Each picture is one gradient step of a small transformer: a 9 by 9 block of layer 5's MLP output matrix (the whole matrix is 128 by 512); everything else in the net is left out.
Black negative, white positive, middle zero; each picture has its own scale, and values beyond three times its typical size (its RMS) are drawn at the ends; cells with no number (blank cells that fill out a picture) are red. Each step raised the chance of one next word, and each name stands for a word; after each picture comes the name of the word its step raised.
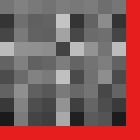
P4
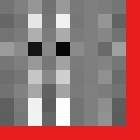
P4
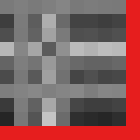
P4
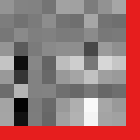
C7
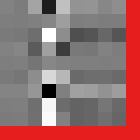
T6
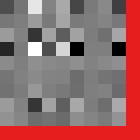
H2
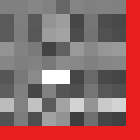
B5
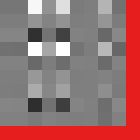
H2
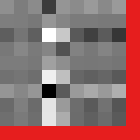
T6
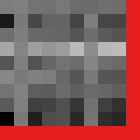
P4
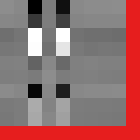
T6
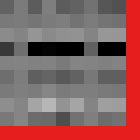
H2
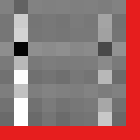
P4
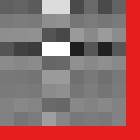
H2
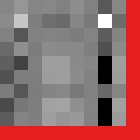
C7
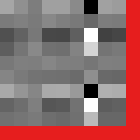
T6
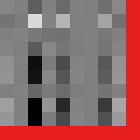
C7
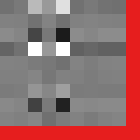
H2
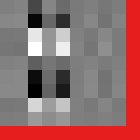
T6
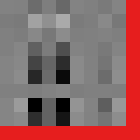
C7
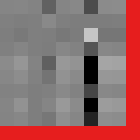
C7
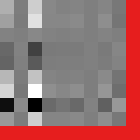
B5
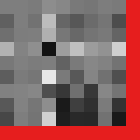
P4
